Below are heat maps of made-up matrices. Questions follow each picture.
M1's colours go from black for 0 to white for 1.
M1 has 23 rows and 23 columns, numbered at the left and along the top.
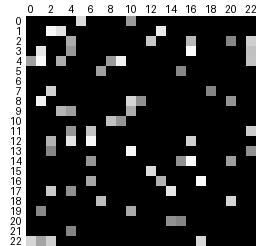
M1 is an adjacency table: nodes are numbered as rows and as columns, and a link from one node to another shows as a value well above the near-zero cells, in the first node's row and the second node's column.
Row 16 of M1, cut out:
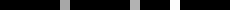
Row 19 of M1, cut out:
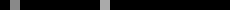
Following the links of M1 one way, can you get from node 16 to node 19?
no
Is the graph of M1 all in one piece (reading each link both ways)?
yes
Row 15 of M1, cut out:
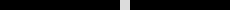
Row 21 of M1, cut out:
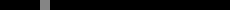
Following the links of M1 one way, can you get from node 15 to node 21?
no
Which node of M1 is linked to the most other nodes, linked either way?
node 4
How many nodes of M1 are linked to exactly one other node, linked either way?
1
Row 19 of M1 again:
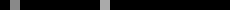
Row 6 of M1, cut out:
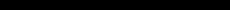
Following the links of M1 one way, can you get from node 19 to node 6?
yes
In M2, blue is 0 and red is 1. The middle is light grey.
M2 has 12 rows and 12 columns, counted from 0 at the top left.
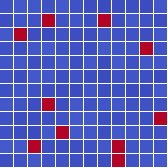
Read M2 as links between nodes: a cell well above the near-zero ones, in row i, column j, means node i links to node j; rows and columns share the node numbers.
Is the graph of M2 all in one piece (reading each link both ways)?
no
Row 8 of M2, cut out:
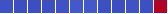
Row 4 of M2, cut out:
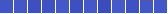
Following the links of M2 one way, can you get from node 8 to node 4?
no
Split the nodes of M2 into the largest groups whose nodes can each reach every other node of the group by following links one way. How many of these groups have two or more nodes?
2
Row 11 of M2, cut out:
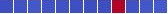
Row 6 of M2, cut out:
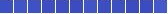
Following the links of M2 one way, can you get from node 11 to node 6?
no
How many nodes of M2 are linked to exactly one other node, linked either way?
3
